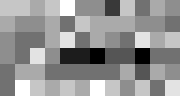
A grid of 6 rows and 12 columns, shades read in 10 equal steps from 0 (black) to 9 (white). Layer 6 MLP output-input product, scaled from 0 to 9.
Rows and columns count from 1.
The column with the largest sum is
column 3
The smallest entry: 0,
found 2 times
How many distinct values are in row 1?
6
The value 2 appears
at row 1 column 8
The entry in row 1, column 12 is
5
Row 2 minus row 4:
1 1 -3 1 3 6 6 3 3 5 1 0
